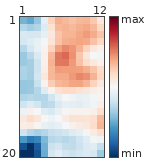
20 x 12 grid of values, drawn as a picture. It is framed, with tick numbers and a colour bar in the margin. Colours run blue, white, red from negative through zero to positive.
Lone odd cells: none. Ninth with the lowest average: bottom left. Ninth with the highest average: top middle. Slope: up to the top right.
